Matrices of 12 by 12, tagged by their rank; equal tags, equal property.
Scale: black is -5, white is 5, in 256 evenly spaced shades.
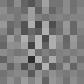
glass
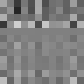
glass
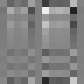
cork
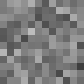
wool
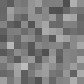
wool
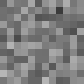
wool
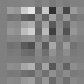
cork
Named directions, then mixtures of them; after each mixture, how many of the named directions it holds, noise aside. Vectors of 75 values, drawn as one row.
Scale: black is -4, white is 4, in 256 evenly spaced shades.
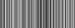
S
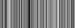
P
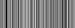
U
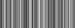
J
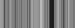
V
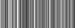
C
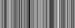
two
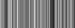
three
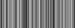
three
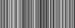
two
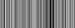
two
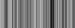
three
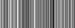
three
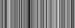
one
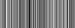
three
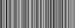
three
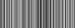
one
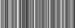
one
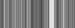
one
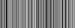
two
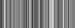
two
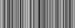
two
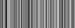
three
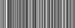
three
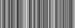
two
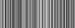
one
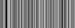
three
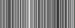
two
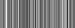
one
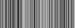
three
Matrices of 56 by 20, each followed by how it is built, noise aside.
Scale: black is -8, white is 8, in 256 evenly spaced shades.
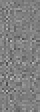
low rank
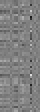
low rank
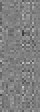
low rank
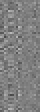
low rank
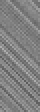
Toeplitz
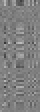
low rank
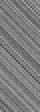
Toeplitz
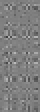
low rank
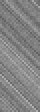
Toeplitz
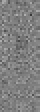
low rank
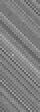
Toeplitz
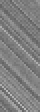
Toeplitz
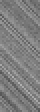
Toeplitz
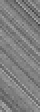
Toeplitz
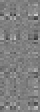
low rank
